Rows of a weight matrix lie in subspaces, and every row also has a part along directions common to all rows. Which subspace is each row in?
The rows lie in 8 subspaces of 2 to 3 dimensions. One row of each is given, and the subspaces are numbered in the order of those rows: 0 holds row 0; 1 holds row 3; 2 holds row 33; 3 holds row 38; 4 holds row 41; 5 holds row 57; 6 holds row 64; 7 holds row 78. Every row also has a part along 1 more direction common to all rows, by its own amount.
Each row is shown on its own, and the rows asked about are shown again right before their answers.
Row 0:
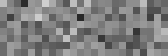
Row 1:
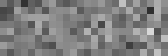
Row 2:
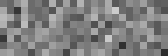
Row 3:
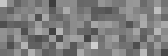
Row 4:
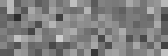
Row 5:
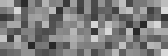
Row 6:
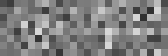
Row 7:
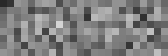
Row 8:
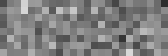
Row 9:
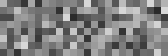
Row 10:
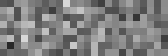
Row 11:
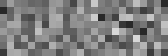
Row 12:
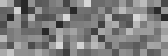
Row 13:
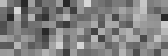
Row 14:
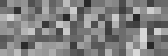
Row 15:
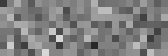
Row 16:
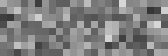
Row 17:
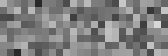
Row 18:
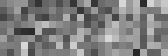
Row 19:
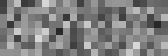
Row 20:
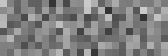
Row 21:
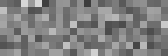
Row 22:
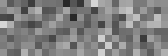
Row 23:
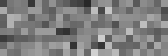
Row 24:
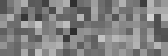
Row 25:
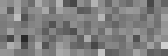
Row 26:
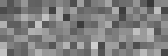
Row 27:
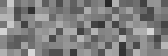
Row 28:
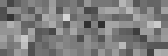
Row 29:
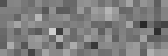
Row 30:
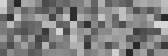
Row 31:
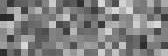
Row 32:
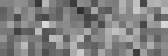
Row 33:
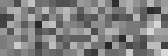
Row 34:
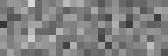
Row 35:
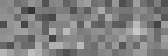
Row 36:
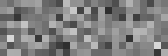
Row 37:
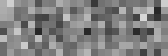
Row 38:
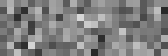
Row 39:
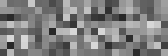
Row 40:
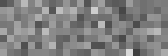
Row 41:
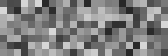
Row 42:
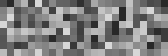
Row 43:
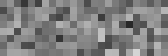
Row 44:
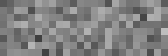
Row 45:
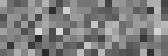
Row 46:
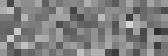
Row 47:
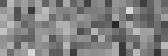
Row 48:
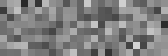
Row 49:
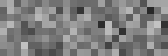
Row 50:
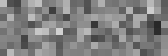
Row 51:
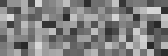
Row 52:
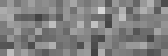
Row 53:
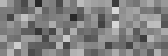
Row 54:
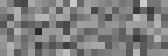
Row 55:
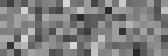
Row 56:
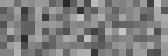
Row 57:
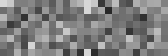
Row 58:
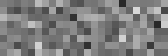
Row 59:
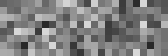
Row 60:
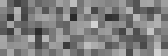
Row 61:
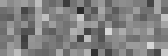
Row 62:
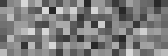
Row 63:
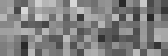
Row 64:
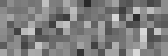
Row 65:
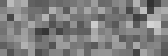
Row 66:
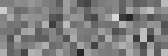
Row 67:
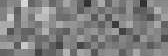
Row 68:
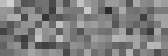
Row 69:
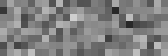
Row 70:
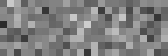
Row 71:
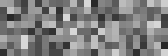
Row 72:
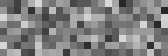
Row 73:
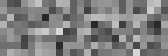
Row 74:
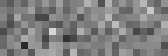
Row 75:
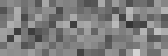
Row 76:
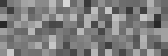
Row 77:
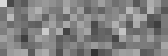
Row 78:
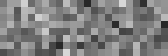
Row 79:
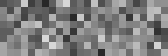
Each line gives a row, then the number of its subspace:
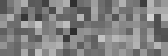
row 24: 0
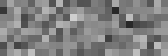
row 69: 6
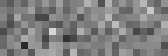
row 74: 7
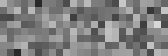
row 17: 2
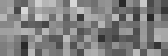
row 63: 0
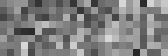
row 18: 0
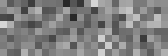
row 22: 5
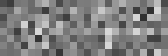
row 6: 1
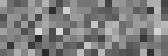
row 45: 1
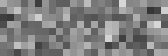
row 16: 2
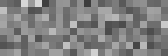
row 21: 4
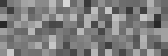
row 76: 5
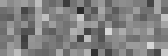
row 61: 3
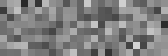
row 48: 4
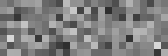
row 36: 3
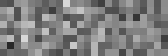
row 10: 3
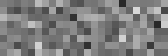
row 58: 2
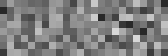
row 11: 6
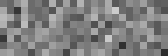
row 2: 6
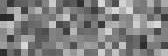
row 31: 5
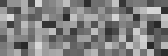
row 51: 2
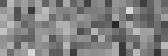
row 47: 7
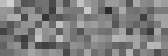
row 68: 5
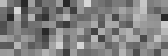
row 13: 7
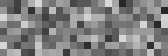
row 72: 2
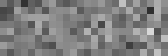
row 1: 1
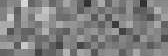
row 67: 7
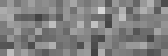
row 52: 1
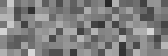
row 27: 7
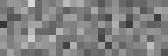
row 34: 5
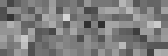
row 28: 5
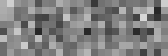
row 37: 1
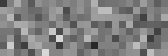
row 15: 1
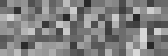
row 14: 6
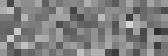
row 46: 6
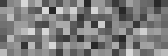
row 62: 2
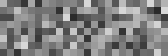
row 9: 3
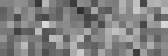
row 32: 0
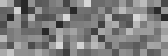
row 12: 7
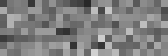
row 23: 5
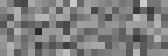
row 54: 0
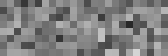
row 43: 6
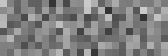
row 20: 5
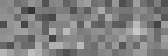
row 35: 7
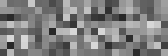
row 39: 3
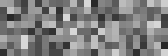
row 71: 3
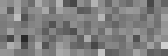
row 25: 3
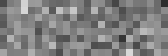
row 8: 2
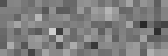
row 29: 1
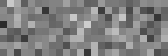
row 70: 5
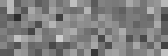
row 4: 3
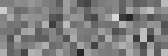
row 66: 6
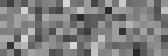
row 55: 3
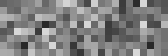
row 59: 0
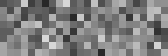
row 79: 0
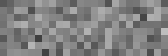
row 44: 1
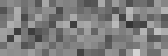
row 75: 6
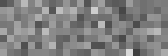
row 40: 2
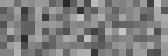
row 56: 3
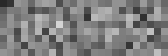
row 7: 1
